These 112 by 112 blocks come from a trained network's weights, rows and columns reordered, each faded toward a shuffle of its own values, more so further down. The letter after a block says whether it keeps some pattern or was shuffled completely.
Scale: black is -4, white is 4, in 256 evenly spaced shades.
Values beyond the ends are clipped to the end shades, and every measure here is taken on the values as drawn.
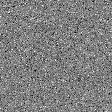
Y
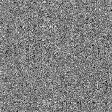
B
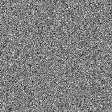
B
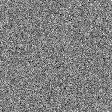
Y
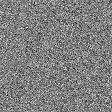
Y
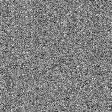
B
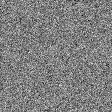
Y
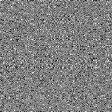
B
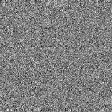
B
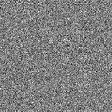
B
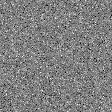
Y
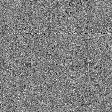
B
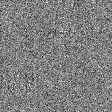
B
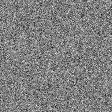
Y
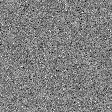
Y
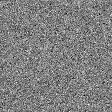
Y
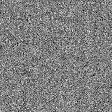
B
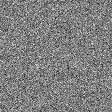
Y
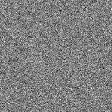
B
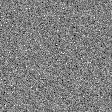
Y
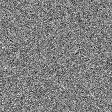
Y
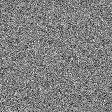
Y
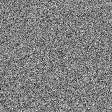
Y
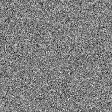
B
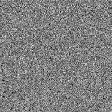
B
